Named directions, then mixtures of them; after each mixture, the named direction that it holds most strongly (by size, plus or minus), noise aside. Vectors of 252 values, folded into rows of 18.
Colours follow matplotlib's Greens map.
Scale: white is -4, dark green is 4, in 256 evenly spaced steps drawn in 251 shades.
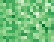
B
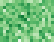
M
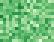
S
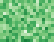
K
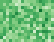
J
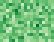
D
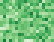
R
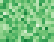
K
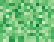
D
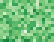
K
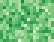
M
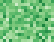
J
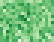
M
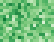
D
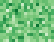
D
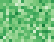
J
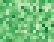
J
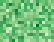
D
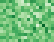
B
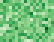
R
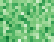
M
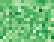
J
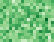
J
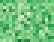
M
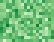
D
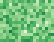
K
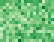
M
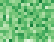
R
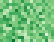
D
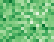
B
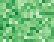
R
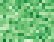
R
